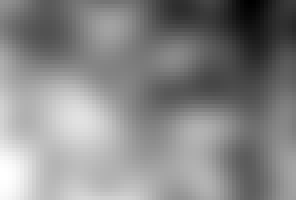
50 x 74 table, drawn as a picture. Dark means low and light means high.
Slope: up to the bottom left. Ninth with the highest average: bottom left. Ninth with the lowest average: top right. Grain: smooth. Lone odd cells: none. Histogram: bell-shaped.
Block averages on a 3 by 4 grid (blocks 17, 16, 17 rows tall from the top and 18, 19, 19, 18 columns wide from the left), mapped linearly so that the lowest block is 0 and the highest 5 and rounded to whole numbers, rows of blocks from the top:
2 3 1 0 | 4 4 2 2 | 5 4 4 2
